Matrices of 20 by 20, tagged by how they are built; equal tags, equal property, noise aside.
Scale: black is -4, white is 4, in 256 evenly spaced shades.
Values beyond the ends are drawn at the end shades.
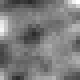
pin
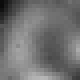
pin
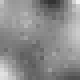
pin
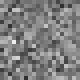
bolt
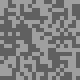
bolt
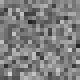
bolt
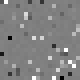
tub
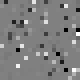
tub
